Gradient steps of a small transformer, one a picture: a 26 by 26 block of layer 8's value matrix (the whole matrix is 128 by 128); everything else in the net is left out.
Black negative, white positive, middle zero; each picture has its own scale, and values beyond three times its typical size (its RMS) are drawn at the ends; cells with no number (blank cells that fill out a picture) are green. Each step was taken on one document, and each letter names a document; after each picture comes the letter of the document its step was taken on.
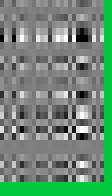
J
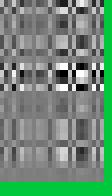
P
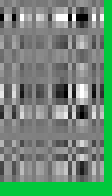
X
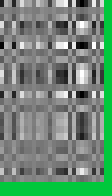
P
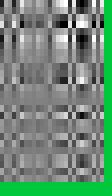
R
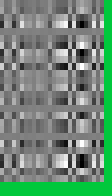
R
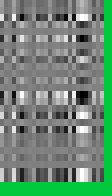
J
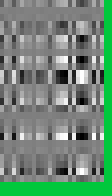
P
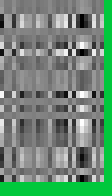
R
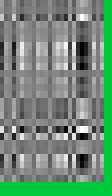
J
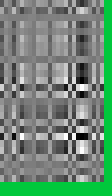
J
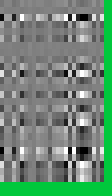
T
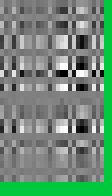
P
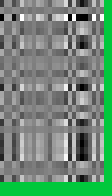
T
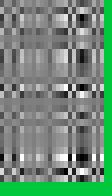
R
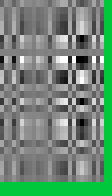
P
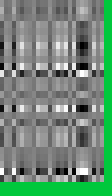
X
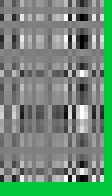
T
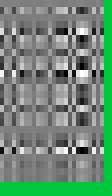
P
